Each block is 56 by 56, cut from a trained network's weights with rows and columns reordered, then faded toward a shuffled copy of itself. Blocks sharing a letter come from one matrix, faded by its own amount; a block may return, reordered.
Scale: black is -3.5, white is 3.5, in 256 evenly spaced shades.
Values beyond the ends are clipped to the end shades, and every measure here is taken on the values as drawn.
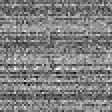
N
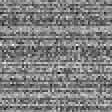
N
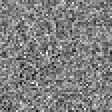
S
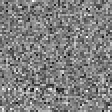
S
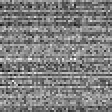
N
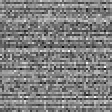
N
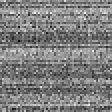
N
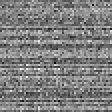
N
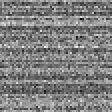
N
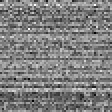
N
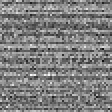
N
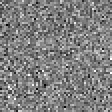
S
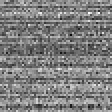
N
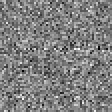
S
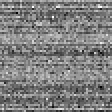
N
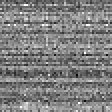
N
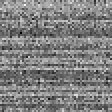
N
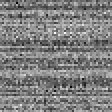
N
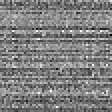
N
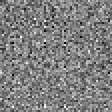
S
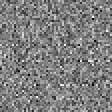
S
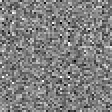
S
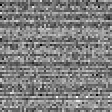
N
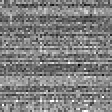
N
